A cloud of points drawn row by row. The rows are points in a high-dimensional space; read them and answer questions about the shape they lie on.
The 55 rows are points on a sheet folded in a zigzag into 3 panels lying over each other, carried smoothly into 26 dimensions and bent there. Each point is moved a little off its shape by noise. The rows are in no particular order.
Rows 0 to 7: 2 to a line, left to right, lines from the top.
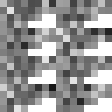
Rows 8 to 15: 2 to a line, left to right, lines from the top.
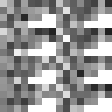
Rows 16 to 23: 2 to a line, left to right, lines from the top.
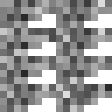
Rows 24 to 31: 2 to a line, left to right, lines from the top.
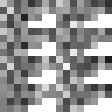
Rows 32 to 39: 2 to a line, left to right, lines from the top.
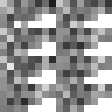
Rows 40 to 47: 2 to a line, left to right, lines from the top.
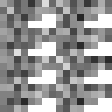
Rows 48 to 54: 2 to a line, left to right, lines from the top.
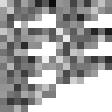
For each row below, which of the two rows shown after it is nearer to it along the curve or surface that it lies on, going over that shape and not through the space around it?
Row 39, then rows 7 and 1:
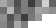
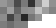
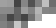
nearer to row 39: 1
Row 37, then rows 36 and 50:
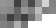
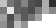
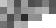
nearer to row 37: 50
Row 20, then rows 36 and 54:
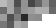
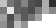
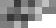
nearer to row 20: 54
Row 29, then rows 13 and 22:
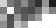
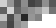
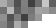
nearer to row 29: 22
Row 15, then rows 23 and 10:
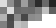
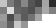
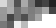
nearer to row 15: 10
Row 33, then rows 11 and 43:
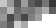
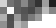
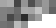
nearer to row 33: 11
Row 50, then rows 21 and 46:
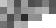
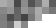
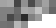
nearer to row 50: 46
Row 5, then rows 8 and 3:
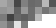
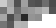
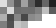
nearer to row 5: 3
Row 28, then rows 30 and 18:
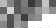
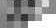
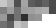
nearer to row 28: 30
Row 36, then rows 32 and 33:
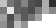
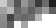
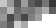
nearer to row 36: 32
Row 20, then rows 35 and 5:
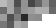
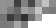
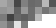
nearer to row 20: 35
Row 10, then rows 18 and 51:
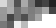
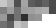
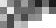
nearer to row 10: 51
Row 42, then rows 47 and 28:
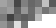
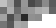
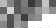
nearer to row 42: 28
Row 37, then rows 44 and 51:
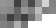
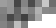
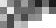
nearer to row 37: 44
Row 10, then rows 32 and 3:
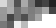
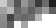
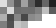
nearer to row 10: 3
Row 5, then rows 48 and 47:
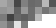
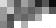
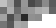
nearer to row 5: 48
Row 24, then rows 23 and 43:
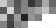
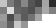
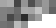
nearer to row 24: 43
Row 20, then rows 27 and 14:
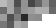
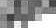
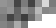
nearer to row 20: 14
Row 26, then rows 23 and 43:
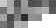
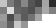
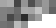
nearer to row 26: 43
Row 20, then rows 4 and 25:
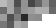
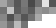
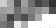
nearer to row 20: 25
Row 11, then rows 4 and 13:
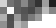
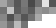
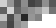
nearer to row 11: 4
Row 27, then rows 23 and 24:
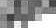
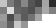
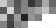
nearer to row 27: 23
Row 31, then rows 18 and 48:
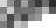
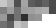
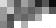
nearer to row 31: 48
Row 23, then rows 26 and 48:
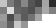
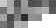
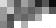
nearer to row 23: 48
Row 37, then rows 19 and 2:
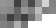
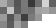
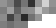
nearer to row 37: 2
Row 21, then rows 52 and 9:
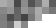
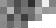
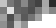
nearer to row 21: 52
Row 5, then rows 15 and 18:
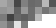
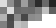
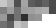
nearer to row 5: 15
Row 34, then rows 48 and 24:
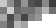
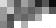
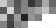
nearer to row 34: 48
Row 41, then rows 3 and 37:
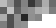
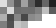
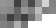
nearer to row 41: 37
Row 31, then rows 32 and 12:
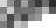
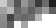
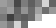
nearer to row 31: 32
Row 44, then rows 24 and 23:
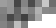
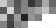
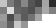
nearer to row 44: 24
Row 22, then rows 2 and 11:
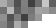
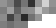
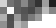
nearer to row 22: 2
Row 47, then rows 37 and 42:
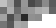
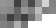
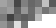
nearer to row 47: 37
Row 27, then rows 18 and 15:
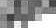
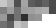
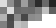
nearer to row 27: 15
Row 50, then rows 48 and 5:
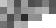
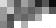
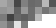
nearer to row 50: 48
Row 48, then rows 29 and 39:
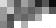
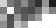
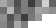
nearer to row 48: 29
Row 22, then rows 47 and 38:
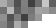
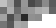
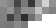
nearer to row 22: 38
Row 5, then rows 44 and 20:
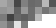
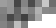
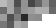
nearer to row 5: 44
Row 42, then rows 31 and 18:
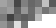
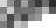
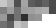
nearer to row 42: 31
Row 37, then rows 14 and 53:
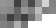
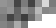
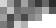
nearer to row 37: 14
